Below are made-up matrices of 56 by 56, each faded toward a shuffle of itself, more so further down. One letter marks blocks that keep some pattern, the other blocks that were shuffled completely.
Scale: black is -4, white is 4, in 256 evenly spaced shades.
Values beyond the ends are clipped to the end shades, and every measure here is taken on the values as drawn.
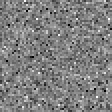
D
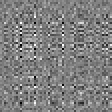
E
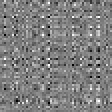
E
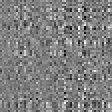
E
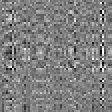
E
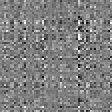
E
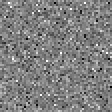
D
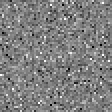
D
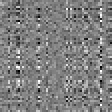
E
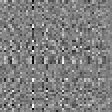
E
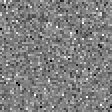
D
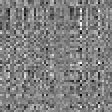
E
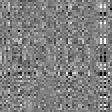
E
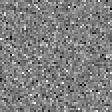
D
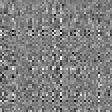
E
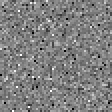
D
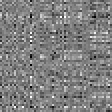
E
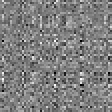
E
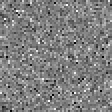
D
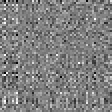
E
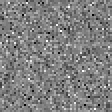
D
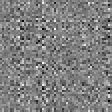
E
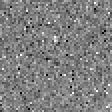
D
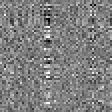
E
